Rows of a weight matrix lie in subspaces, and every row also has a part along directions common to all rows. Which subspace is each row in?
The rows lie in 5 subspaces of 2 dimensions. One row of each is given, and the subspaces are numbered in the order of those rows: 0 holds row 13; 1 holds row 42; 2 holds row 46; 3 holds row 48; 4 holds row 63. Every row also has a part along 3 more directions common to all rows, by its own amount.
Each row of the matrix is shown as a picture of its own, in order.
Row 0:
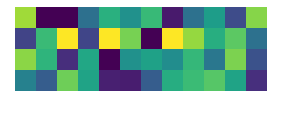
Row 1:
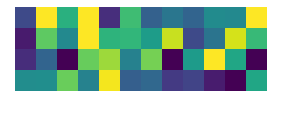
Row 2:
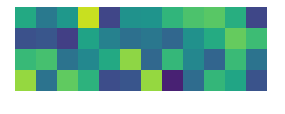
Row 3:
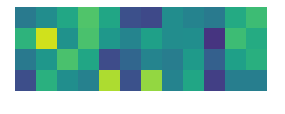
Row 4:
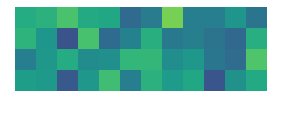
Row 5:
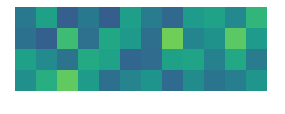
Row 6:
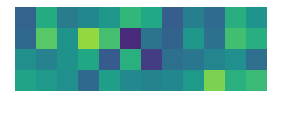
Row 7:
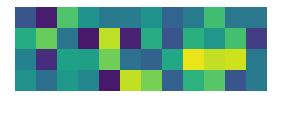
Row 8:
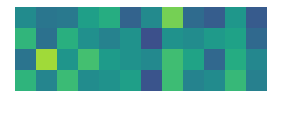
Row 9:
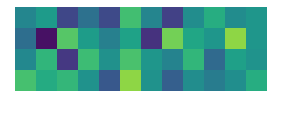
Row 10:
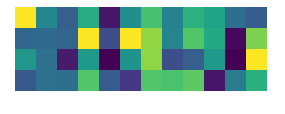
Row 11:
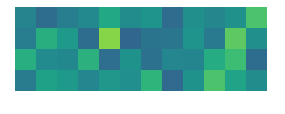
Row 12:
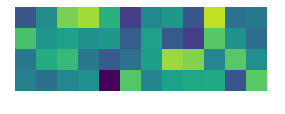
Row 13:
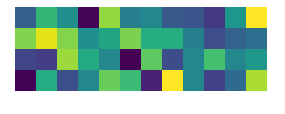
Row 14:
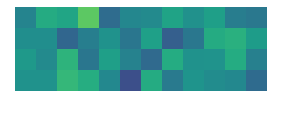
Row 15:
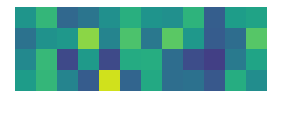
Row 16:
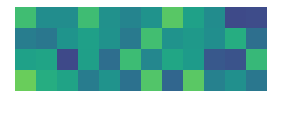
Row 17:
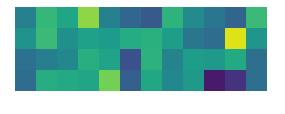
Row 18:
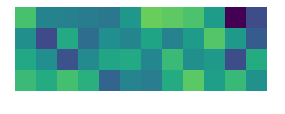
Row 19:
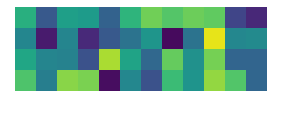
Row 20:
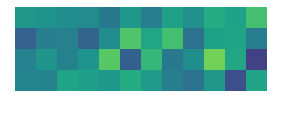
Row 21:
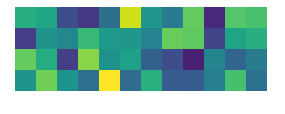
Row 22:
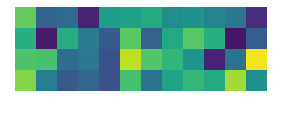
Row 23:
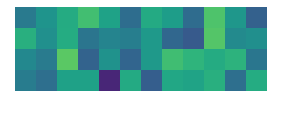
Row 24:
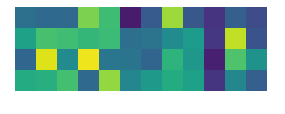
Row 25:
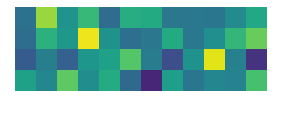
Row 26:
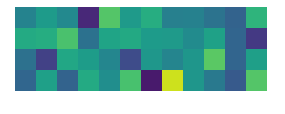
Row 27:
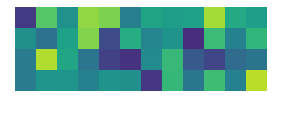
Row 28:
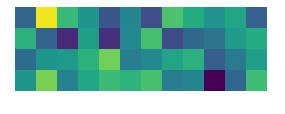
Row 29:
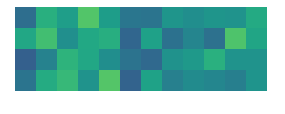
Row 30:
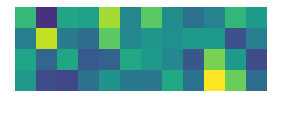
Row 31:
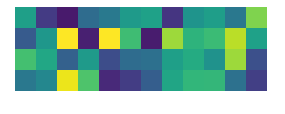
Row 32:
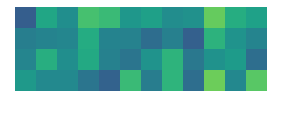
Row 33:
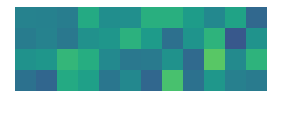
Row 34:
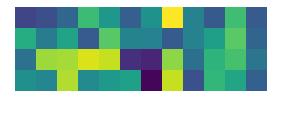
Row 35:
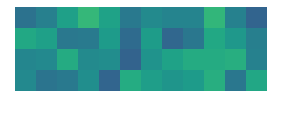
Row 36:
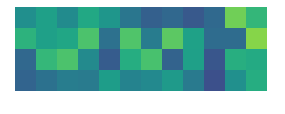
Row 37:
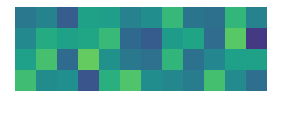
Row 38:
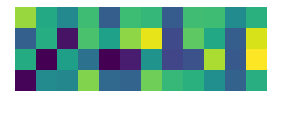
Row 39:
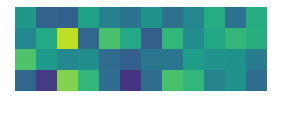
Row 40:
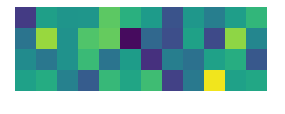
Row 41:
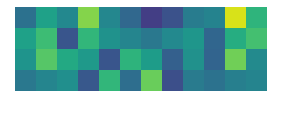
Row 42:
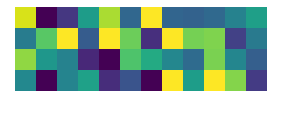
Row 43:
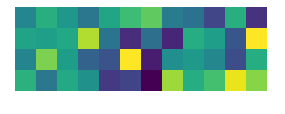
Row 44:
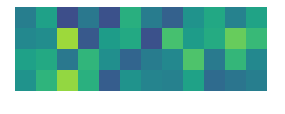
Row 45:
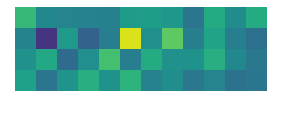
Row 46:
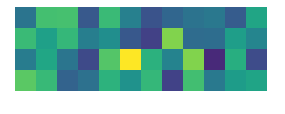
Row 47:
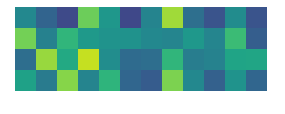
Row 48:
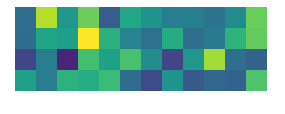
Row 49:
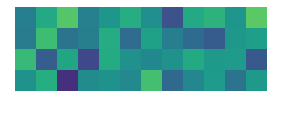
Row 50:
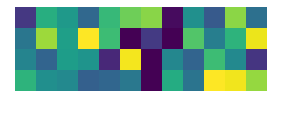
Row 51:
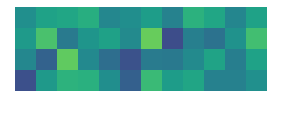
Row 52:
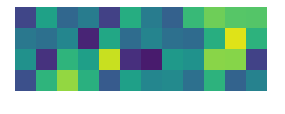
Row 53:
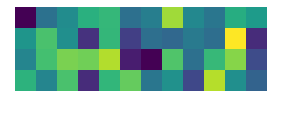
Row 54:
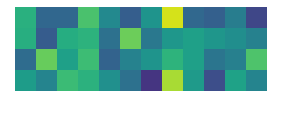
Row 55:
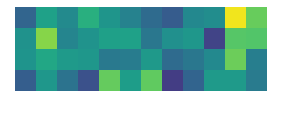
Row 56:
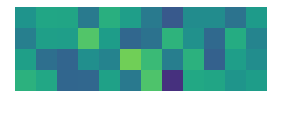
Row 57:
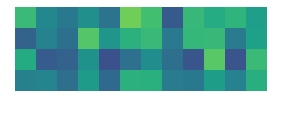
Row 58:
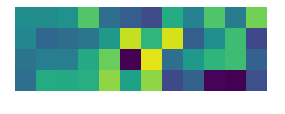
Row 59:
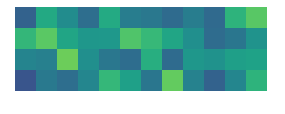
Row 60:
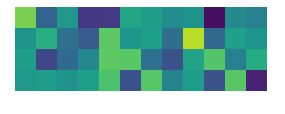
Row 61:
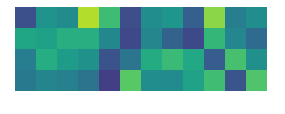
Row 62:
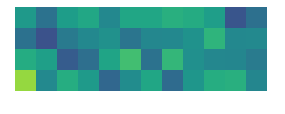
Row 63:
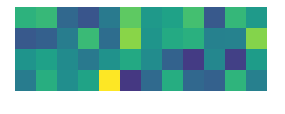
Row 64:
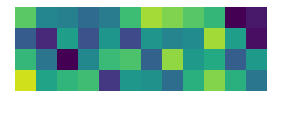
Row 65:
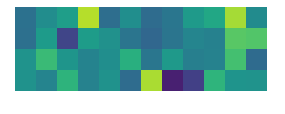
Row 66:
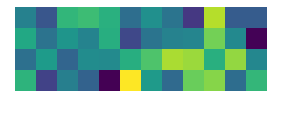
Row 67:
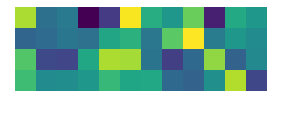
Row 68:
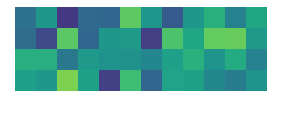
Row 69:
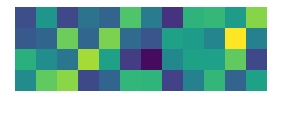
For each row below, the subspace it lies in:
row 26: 0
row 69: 1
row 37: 2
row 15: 4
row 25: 3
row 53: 2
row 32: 4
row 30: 1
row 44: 1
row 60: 4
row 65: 0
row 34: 2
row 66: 4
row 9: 1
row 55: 0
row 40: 3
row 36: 0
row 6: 3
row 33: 2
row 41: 0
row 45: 3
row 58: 3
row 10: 2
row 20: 3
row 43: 3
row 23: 4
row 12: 4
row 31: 1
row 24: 2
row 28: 1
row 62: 0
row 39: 1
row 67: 4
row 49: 2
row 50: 3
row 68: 1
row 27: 4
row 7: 4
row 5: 1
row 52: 1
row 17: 3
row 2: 0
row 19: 0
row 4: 1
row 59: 0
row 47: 2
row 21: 4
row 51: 2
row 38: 2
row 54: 2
